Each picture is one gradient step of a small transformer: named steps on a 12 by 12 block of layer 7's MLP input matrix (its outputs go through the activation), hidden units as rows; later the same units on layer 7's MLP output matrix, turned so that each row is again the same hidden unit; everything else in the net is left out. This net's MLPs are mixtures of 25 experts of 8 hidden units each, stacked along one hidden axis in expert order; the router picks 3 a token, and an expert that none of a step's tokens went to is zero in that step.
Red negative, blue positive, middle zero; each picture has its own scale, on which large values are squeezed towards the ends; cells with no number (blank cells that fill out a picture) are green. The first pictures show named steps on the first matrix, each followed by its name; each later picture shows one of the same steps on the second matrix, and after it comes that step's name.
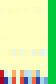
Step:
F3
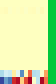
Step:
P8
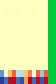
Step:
P8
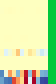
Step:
F3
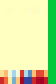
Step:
P8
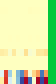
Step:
F3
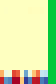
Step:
P8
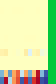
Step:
F3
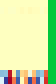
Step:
P8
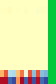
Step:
P8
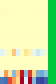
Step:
F3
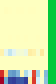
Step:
F3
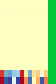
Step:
P8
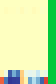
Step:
P8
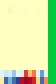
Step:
P8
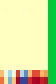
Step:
P8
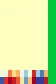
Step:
P8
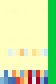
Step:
F3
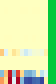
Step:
F3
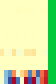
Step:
F3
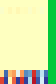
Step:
P8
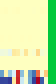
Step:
F3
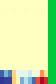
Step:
P8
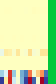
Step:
F3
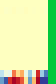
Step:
P8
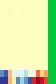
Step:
P8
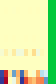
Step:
F3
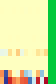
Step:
F3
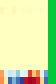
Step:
P8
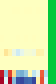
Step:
F3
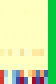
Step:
F3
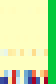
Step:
F3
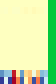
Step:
P8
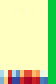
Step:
P8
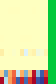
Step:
F3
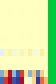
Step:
F3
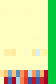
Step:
F3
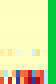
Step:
F3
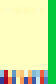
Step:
P8
